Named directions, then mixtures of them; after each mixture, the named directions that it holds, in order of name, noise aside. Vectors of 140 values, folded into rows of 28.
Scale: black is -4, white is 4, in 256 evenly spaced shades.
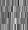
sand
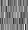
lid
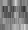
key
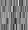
sand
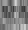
key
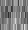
key, sand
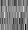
key, lid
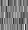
lid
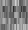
key, sand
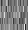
lid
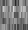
key, sand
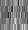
key, sand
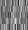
sand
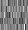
lid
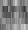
key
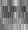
key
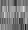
key, lid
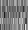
key, lid
